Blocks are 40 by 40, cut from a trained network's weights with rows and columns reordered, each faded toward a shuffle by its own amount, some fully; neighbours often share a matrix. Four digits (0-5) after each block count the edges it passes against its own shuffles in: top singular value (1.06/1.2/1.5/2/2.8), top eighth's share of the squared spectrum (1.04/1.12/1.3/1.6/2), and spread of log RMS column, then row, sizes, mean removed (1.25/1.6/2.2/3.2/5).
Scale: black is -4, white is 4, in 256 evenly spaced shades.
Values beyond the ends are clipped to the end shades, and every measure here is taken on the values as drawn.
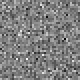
0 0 0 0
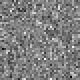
0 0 0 0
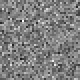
0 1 0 0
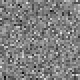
0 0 0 0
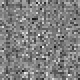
2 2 1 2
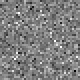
0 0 0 0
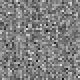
1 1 0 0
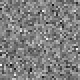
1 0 0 0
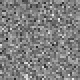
1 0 0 0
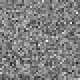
0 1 0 0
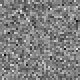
1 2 0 0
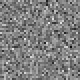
1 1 0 0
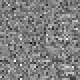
2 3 1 1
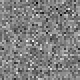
2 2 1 0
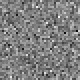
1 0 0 0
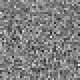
2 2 0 0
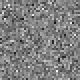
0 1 0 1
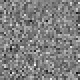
2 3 2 1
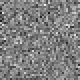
2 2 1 0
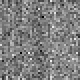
2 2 0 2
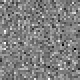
0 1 0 0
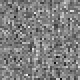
1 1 0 1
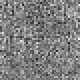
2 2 0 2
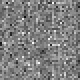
2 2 0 1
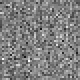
1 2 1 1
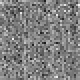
1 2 0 0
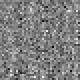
1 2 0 1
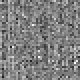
3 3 1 2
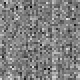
2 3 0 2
